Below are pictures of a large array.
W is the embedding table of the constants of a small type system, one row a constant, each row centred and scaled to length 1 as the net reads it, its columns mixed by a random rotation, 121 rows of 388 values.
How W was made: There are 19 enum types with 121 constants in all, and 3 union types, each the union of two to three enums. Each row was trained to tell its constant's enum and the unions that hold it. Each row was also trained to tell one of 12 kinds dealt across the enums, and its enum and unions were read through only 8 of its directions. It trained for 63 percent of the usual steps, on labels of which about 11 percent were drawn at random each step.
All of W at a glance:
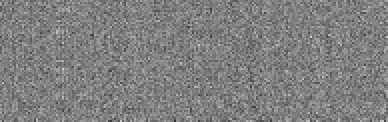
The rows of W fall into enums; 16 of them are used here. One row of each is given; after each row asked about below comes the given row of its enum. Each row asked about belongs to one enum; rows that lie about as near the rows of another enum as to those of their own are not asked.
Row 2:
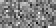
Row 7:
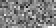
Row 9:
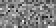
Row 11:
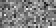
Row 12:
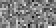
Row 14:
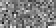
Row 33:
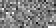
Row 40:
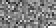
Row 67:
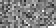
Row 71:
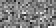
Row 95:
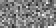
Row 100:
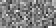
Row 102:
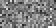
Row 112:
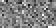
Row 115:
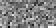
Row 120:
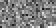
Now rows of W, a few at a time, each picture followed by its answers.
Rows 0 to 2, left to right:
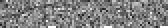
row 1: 33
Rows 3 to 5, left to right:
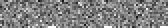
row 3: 102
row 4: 112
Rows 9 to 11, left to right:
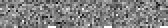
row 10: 67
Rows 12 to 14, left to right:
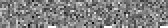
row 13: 2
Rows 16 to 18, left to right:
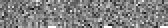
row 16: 40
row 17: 112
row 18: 2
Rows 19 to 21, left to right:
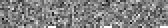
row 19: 40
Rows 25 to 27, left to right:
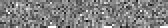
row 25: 120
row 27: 102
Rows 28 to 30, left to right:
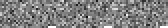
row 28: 2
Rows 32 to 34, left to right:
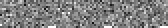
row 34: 100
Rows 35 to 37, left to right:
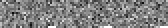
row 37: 11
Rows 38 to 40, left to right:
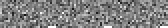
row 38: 71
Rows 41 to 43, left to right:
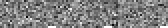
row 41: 95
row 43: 11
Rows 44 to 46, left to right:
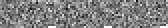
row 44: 40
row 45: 102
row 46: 11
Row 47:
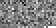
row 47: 67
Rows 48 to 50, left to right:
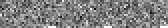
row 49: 33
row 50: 115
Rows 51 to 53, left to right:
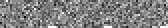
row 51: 33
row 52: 12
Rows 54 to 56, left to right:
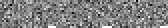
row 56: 102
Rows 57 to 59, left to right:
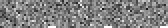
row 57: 120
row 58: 112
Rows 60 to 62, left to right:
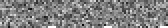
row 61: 120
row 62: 112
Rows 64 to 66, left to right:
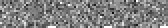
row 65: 2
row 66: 115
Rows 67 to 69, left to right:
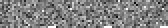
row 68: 120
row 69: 33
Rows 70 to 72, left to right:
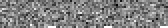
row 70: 33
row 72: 11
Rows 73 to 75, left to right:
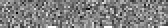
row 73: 14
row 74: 40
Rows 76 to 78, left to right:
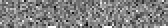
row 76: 95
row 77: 100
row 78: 14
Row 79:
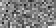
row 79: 14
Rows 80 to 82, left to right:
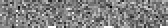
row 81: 67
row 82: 7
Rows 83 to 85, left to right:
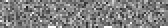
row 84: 100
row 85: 102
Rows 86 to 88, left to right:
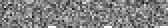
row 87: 102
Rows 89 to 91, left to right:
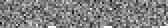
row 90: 33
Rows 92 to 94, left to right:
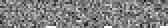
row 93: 100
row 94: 12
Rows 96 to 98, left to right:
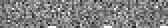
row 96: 120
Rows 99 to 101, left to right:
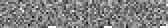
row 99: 2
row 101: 40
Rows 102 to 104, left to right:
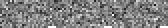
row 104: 112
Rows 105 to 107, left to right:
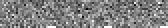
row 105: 14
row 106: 40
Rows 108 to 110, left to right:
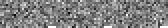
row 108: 2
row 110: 115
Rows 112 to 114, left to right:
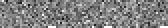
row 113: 120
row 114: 12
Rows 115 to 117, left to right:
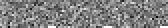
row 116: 71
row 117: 7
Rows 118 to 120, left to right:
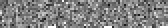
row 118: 11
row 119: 11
